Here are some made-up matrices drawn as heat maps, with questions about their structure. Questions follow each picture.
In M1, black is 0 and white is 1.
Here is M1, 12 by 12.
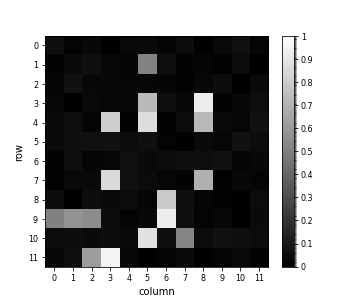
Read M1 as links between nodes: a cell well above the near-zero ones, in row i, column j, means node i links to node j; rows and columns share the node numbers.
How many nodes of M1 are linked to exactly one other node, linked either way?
1
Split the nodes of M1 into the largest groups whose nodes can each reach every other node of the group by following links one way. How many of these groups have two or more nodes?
0
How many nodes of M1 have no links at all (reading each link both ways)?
0
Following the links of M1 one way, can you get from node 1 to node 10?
no
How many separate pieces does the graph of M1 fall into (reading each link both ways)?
1
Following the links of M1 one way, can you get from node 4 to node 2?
no
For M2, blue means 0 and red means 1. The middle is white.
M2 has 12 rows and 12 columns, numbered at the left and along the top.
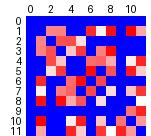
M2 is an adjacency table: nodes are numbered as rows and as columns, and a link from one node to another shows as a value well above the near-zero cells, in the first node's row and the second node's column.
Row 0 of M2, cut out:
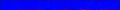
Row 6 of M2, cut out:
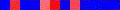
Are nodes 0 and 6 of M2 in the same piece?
no
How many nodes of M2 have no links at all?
1
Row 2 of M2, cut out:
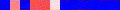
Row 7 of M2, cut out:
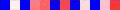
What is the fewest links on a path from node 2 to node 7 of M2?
2
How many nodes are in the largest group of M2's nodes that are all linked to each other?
4
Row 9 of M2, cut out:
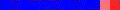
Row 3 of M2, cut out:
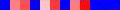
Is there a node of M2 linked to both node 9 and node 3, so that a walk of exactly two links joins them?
no
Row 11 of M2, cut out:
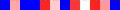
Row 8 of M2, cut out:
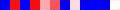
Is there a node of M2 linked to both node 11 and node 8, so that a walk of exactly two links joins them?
yes
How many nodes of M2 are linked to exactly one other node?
0
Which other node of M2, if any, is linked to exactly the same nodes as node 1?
node 4
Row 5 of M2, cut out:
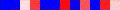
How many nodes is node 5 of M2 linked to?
6
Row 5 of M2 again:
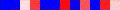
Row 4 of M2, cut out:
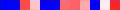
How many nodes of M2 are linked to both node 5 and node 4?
6
